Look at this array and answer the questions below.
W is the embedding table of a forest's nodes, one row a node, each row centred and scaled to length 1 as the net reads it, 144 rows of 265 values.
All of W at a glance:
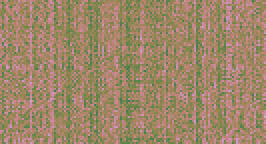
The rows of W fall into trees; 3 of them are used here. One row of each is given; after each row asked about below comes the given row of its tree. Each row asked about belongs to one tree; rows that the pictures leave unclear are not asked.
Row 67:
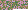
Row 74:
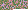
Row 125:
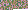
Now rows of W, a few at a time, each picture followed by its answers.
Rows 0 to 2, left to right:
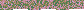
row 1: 67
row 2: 74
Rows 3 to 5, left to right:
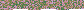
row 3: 67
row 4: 67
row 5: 125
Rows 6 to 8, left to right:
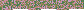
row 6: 67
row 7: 67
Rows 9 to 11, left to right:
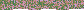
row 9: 74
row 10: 67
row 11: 125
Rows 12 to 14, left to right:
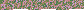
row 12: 74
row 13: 125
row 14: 74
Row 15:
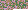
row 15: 67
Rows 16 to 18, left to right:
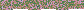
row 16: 67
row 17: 74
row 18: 67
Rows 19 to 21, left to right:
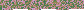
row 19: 67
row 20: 67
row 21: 125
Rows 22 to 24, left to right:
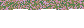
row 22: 67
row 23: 74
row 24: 67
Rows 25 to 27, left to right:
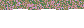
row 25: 74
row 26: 74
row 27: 74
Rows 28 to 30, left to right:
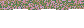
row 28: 67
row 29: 74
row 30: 67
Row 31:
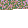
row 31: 125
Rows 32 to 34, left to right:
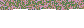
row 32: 125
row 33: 74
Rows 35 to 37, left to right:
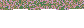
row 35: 125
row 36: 67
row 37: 125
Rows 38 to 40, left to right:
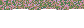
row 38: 74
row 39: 125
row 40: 125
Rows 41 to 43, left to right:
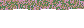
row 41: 67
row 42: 67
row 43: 74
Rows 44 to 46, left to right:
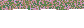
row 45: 67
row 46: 125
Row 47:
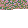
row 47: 125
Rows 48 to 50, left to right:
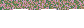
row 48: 74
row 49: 125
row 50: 125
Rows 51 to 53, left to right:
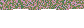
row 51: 125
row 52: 125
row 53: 74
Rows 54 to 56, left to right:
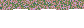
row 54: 125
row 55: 67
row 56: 74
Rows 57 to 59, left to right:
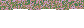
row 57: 67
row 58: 74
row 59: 67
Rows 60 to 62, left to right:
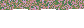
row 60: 74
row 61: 67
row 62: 74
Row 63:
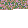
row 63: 125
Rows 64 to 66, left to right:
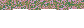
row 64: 67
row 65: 67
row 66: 67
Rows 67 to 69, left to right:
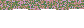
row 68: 67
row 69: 67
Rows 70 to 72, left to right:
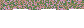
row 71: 125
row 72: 67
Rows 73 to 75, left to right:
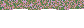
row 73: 74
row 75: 125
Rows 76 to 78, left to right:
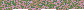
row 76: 74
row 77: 67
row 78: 125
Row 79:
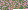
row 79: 125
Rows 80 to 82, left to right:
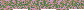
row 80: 67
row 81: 67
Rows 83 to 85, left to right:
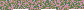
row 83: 125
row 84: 125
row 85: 125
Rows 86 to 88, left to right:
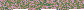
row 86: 125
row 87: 67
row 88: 125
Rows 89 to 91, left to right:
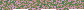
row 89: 74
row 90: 67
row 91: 67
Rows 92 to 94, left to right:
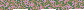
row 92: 125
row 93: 74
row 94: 74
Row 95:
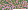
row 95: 74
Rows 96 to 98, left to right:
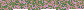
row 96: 67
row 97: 74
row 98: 74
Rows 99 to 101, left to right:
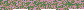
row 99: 74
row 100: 67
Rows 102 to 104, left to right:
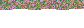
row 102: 74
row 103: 67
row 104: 125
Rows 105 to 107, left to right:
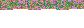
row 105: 67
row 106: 67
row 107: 67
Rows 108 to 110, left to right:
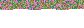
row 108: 125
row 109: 125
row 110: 74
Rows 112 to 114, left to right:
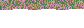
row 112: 67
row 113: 74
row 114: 74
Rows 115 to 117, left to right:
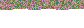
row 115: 125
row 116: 74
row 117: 74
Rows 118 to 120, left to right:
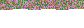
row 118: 74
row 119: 67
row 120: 74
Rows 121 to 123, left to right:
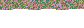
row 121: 125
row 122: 125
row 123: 74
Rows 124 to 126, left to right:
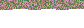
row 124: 74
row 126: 74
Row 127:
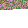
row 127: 74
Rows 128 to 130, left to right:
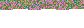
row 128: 125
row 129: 67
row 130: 125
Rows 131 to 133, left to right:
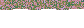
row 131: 125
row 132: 125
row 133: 67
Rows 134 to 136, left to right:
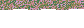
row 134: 74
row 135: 67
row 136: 67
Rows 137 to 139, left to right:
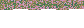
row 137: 74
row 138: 67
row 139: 67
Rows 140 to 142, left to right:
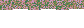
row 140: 67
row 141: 67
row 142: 67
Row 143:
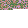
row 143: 67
